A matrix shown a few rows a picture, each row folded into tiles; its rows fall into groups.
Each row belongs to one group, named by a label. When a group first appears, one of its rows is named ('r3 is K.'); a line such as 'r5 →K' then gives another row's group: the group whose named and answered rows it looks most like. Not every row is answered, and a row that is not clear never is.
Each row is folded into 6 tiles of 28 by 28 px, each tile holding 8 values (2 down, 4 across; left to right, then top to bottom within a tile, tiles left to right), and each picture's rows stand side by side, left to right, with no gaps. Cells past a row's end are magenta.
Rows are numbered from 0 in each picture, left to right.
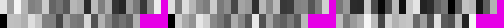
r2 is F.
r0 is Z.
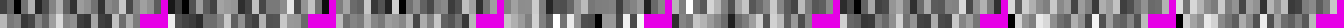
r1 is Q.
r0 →Q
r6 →Z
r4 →Z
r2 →F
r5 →Q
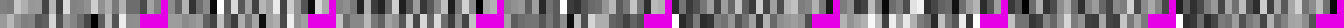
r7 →Q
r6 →Q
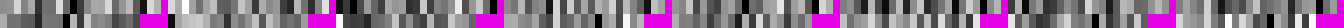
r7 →F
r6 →Q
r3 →F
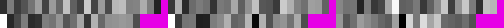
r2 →F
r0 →Q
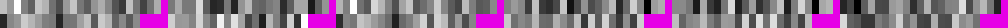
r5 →Q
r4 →F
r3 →F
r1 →F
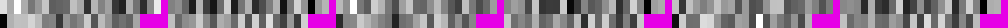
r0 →Z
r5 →F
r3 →F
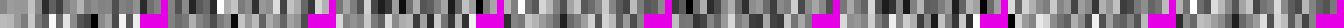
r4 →Q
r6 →Z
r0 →F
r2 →F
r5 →F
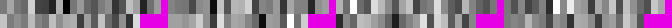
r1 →F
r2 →Z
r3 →F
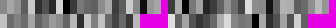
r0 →F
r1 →Q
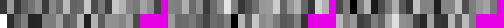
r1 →F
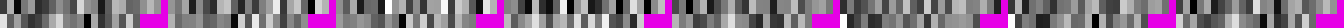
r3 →F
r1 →F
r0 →Q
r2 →F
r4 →Q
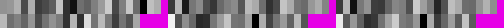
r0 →F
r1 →Q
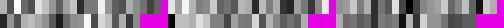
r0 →Z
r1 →Z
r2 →F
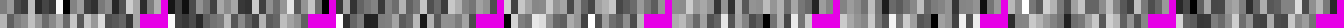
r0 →F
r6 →Z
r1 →Q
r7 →Q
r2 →Q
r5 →F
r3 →Z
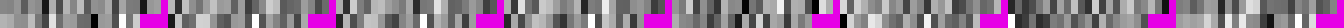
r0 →F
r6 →Q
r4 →F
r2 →Z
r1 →Z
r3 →Z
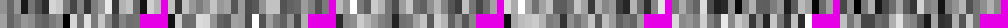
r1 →Z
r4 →F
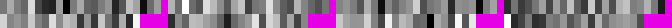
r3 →Q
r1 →Z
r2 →F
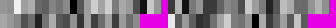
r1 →Q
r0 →F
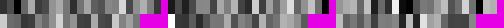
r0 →Q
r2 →F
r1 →Q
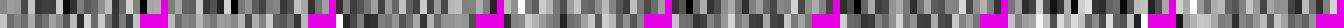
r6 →F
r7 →Z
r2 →Q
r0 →F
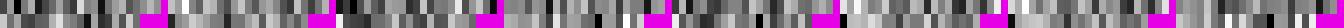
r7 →F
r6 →Z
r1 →Z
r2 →Q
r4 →Q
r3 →F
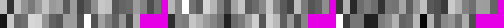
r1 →Z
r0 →Z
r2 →Q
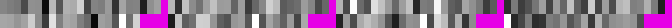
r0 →F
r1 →Z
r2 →Z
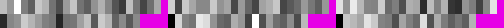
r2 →Z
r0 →Z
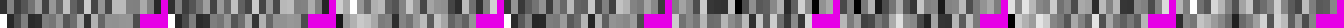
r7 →Z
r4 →F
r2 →Z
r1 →Q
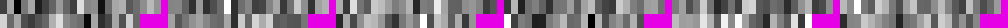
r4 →F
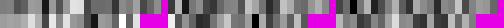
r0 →F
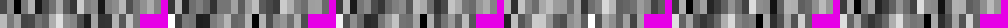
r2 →Q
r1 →Q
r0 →Q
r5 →Q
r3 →Z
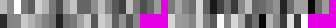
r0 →Z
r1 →F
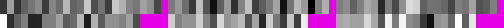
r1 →F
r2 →F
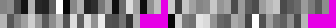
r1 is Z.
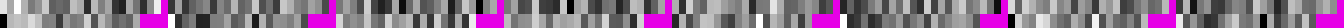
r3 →F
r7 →Q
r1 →Q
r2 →F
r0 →Z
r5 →Q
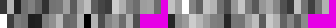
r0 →Q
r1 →Z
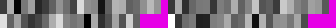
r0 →Q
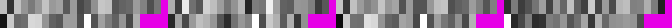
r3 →Q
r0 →Z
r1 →Z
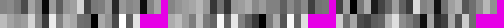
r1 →F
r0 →F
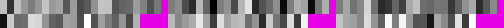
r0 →Z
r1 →F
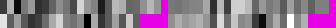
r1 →F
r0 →Q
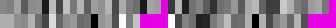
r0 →F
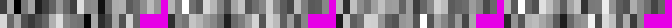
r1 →Z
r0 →Q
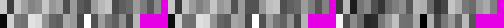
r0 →Z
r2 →Q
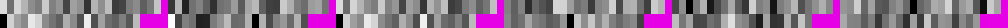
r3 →F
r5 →F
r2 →Z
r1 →Q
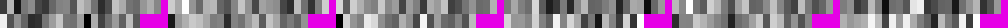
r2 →Z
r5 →F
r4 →Z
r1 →Z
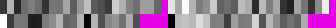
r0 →Q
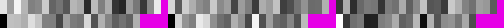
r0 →Z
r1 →Z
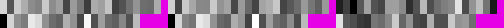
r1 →Z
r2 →Q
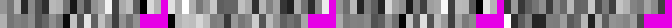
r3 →Q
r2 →F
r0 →F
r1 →Z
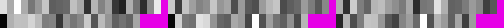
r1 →Z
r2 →Z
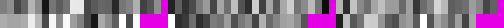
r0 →F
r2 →Z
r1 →Q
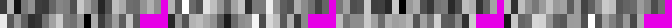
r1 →Z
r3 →Z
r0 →Q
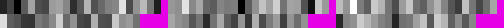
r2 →Z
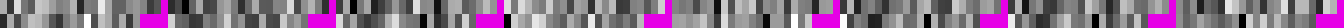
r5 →Q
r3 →Z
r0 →Z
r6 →Q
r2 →Q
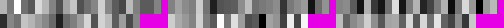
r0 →Z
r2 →F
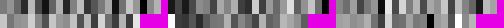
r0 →F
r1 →Q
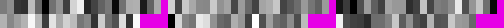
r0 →F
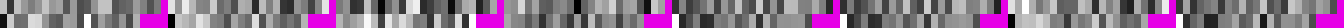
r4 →Q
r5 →Q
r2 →F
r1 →Z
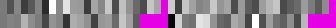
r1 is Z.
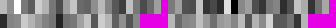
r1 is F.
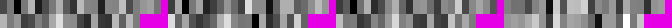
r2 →Q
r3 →F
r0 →Q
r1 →Q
